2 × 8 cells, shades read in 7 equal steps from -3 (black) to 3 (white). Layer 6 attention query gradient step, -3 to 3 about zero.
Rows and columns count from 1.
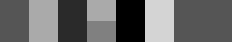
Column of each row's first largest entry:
6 6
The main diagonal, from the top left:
-1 1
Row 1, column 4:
1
